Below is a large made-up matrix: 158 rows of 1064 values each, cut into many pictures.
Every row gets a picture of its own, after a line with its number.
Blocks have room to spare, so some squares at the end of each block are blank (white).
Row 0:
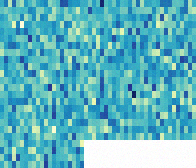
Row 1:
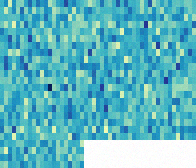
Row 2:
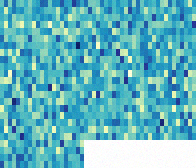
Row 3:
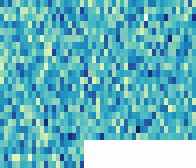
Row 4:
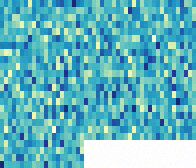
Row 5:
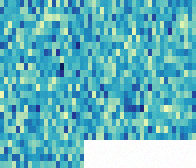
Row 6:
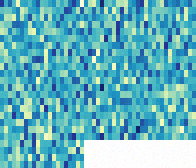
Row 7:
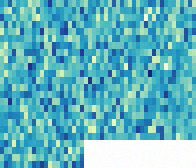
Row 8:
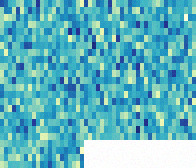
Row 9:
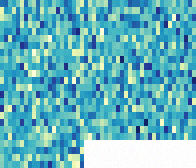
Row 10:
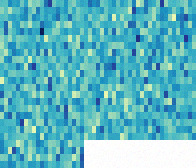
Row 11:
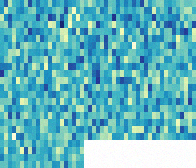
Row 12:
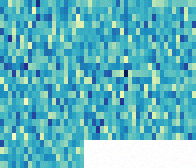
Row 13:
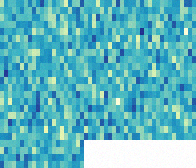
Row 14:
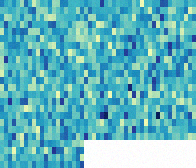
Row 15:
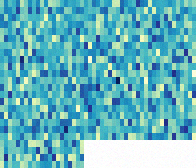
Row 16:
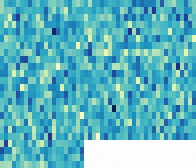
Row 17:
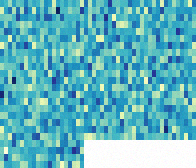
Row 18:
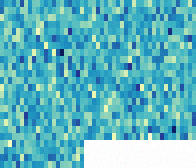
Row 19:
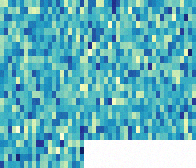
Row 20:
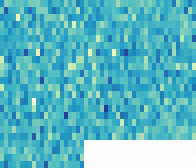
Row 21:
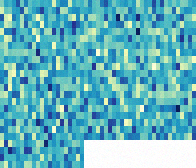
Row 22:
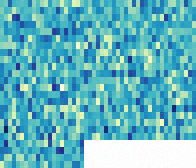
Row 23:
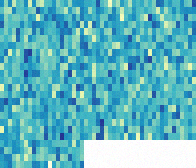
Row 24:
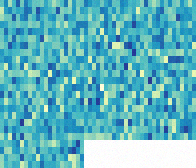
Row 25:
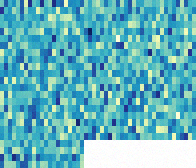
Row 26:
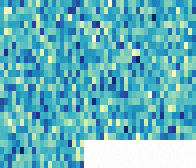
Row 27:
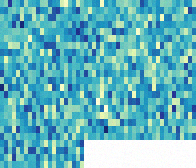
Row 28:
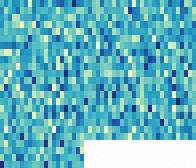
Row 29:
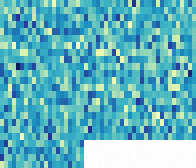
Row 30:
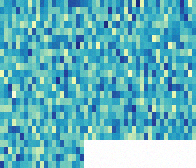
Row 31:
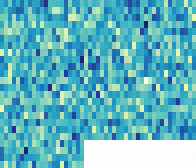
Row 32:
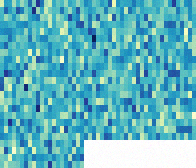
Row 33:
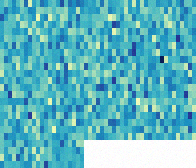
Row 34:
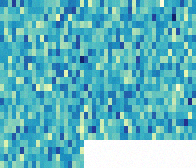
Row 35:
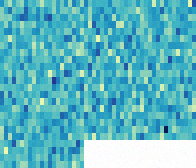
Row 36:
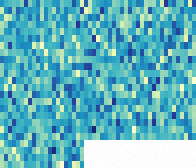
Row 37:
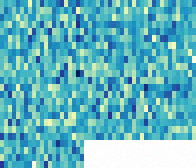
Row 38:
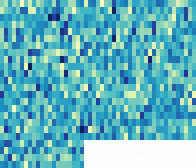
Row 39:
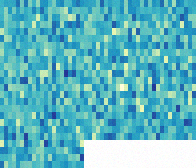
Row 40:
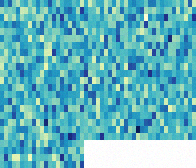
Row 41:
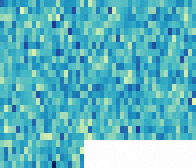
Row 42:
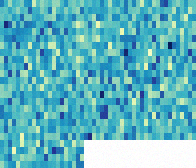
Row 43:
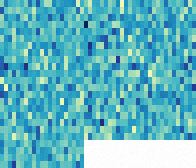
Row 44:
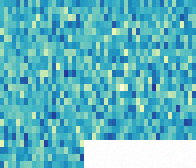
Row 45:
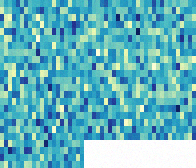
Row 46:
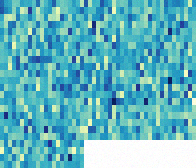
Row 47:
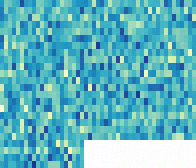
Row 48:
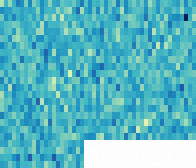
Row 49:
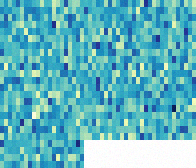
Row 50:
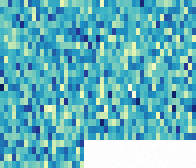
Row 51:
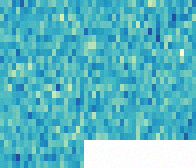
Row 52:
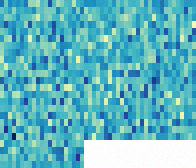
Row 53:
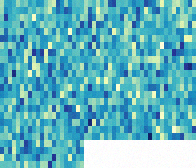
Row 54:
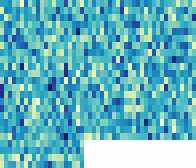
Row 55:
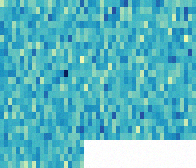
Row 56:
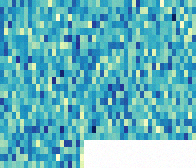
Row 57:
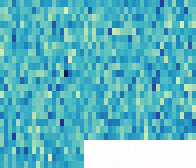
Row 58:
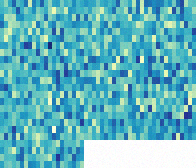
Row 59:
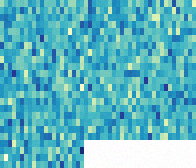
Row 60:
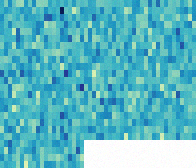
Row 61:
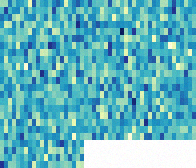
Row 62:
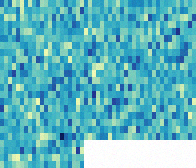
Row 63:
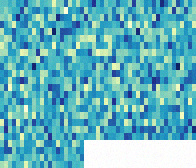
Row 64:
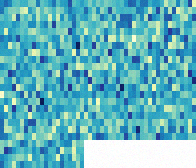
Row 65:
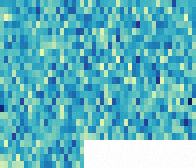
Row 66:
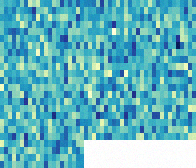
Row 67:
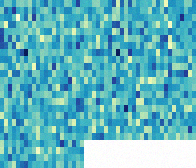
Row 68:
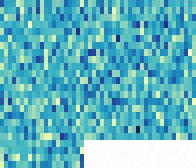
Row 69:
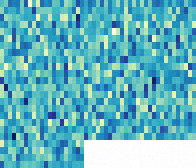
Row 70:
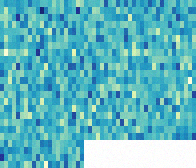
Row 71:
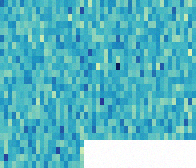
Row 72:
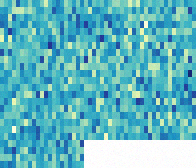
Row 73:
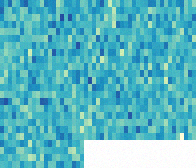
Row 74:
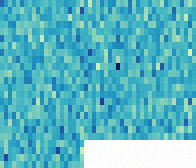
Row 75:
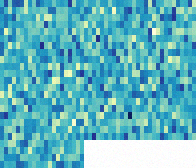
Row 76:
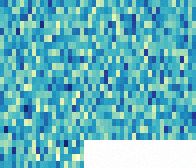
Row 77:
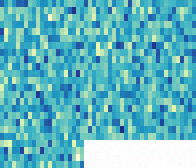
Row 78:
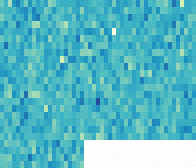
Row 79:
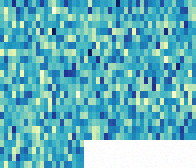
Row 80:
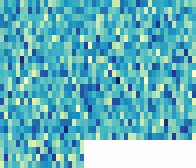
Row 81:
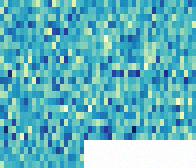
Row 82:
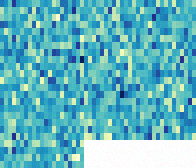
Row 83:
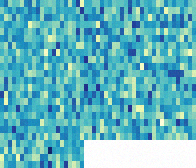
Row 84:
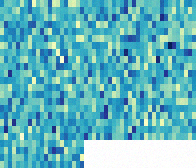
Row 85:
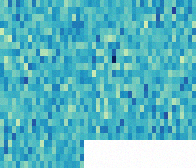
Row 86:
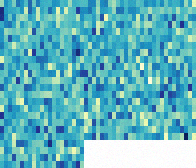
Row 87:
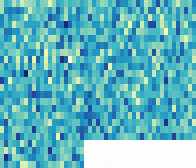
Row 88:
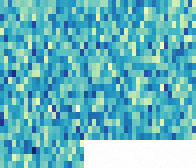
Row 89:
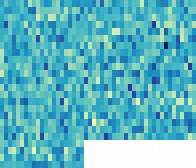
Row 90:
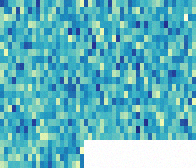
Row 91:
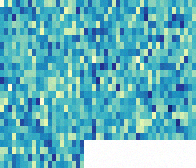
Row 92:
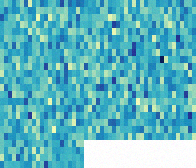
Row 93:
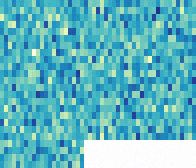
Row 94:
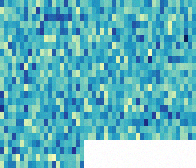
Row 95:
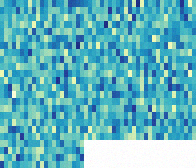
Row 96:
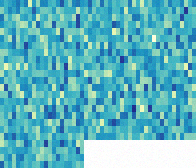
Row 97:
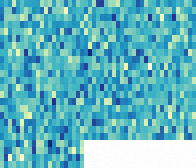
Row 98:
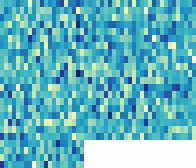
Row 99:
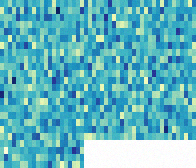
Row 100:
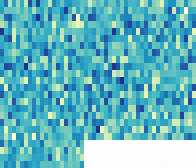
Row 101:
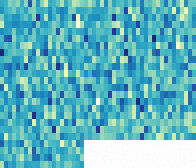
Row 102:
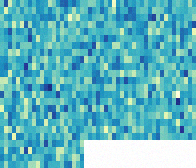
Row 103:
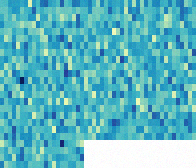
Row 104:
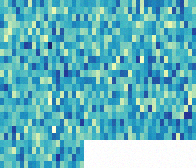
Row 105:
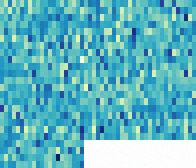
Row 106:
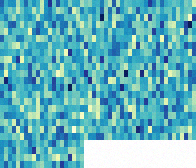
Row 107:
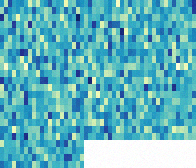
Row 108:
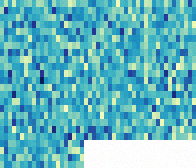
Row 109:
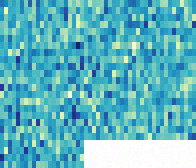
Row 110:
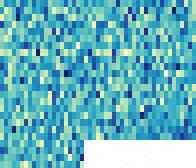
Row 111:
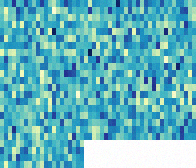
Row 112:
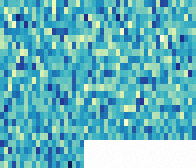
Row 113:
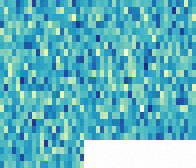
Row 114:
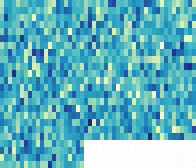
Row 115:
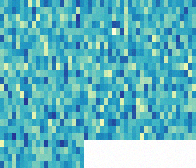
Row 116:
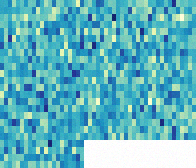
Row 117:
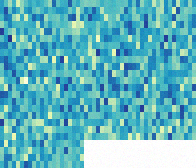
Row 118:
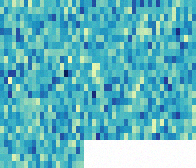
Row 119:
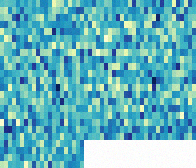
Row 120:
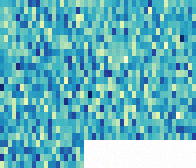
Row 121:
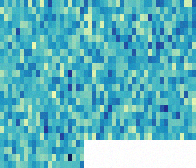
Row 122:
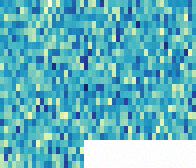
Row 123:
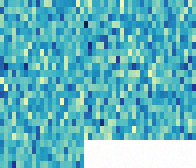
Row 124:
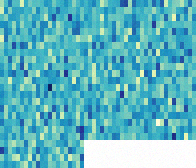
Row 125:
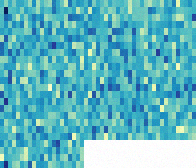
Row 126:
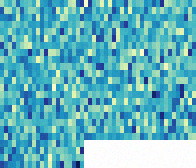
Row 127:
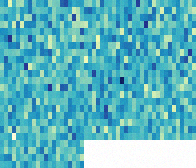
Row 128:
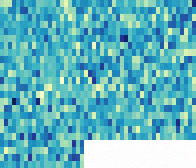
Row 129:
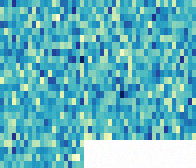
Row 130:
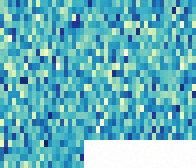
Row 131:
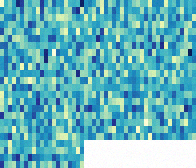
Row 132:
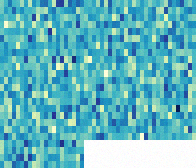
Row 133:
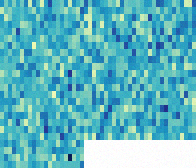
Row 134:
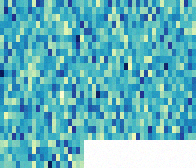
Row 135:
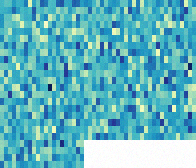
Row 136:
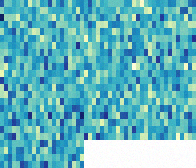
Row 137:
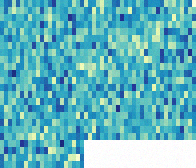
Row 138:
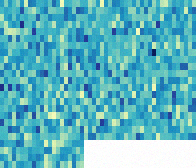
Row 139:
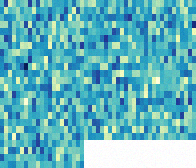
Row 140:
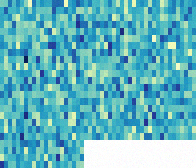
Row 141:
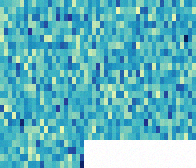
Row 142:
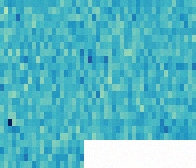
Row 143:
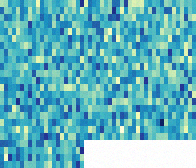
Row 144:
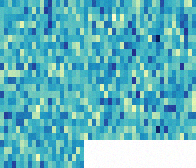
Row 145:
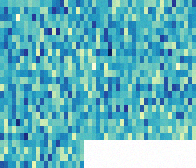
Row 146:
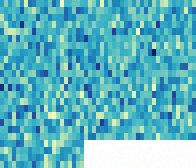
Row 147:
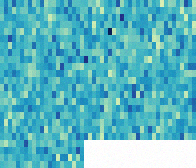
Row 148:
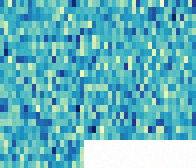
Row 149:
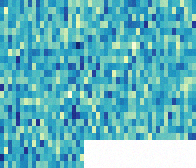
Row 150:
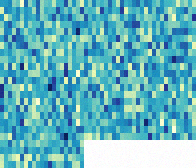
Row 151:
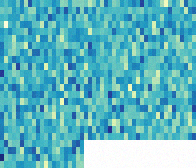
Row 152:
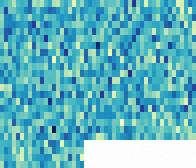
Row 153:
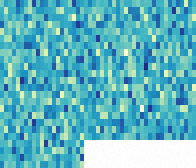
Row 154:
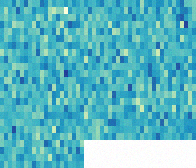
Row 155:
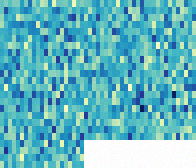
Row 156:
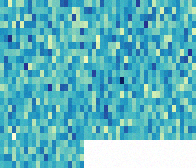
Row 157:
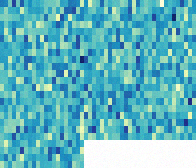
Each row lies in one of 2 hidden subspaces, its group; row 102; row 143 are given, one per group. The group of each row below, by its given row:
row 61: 102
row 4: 102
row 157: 143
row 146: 102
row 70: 102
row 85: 102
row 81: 102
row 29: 102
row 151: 102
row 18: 143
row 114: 143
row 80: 143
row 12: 102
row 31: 102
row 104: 102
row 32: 143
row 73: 143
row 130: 102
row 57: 102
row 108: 102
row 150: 143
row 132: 102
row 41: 143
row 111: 102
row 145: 102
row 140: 102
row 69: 102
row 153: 102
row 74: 143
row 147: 143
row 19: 143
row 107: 102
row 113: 102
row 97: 143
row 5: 143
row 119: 102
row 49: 143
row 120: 102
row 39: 102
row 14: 102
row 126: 143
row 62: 143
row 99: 143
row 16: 102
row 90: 143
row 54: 143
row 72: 102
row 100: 102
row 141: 143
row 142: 102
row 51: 143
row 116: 143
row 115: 102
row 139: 102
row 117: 102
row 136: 102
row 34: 143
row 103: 102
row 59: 143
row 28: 102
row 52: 102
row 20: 102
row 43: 102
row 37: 102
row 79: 102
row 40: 143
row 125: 102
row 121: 143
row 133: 143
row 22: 102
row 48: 143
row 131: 143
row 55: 143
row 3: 143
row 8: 143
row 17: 143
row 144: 143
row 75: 143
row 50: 102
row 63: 102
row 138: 102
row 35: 143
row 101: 102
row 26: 143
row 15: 143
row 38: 143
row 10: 143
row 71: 143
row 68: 143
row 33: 102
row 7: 143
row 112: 102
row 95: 102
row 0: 102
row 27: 102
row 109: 102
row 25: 143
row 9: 143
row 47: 143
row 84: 102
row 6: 143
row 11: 102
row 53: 143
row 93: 143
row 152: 102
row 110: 102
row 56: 143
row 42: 102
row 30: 102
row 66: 102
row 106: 143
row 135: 102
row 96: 102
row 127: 102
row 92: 102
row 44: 102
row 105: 143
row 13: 143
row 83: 143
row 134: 143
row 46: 143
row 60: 143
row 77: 143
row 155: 102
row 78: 143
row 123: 102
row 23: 143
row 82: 143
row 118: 143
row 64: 143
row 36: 143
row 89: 102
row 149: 102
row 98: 102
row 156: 102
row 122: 143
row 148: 143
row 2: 102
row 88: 143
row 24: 143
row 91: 143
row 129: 143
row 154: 102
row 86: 143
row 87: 143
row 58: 102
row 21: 102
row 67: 102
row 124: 143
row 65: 143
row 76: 143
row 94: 143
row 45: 102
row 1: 102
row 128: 143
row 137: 143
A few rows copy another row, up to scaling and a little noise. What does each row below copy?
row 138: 146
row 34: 157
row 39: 44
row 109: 149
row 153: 113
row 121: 133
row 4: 28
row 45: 21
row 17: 99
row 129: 82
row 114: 53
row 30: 95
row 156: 127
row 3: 40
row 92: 33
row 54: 150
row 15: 80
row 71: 74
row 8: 90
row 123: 43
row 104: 58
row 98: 37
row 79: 111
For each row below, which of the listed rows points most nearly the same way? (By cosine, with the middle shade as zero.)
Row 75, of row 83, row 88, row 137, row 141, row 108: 137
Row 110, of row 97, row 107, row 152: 97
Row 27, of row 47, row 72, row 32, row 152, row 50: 50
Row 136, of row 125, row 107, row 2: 107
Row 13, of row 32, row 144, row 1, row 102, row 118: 32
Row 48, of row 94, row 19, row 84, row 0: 19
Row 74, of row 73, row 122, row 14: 122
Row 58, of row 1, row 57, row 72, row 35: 57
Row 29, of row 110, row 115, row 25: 110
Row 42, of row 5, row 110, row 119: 119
